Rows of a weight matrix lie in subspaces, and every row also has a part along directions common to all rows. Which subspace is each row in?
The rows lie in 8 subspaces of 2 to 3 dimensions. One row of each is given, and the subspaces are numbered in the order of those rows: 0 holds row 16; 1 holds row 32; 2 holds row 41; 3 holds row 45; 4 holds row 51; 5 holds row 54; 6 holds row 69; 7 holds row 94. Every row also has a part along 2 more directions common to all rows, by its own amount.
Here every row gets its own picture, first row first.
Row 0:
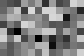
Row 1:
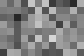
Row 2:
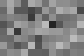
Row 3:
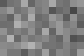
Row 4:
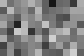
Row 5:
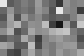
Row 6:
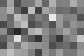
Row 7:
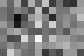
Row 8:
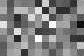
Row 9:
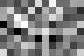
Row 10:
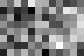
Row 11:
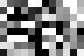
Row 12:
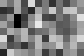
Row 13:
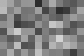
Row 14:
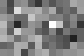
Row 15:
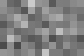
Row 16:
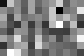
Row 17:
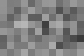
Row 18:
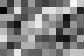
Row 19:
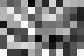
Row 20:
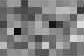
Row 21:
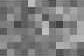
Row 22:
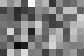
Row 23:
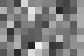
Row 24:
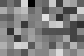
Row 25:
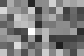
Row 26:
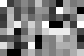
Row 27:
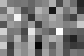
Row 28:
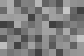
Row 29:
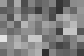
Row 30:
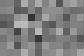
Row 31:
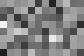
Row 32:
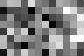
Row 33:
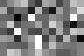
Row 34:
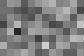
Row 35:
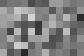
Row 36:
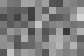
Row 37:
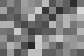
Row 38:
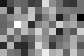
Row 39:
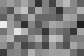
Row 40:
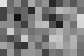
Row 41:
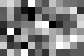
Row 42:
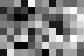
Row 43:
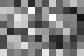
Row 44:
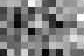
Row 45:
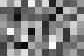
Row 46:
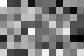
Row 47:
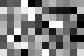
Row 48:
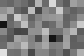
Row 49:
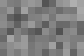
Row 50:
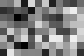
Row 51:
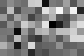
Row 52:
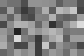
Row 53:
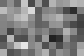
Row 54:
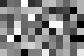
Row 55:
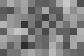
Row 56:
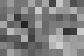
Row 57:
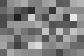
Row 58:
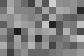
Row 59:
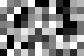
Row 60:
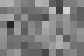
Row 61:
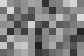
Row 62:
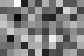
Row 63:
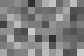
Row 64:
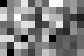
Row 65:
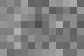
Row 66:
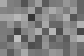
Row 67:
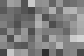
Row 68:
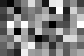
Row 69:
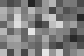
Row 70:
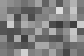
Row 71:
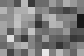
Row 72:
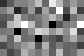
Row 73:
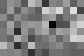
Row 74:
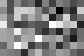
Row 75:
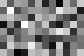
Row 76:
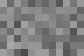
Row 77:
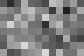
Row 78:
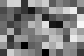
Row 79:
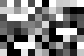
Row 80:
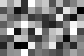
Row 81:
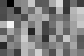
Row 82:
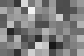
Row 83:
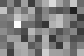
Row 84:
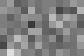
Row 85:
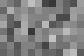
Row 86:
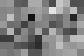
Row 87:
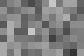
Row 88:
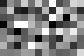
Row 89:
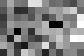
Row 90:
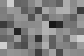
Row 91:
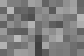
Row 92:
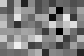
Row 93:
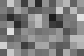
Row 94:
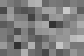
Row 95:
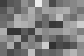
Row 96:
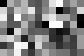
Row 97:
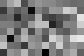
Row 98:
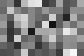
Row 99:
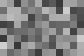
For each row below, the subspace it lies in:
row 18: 2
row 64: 0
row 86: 5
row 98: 4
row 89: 2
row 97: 3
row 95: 2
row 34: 4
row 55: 1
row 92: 5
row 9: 1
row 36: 3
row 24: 3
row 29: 5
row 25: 7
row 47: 5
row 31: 1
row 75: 4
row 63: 4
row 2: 2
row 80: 3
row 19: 4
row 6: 0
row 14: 2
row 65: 1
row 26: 0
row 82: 2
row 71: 1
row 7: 1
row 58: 3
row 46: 0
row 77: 7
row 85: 4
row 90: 7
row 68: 7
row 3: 5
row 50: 6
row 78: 7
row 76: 4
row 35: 3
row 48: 1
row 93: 7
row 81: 7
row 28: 7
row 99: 7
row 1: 1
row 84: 0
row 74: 5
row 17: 3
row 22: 3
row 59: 2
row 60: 7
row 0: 2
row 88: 5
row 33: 5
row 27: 6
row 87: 4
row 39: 1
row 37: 2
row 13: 2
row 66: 5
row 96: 0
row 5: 0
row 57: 5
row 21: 3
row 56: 5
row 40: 0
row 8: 1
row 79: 6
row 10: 7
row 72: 7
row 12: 2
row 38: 6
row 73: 4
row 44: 6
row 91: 6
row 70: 5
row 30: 3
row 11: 6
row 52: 6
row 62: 3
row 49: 6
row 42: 6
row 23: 2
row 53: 6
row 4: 4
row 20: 4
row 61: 6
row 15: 3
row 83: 4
